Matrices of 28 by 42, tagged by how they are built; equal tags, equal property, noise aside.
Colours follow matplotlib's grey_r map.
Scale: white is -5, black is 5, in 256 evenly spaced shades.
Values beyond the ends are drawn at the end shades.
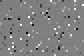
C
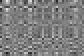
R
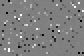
C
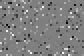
C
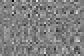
R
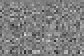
R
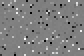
C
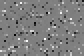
C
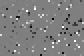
C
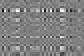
R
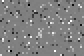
C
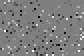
C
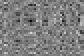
R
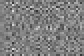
R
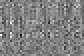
R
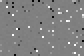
C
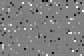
C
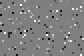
C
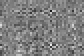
R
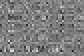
R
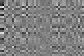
R
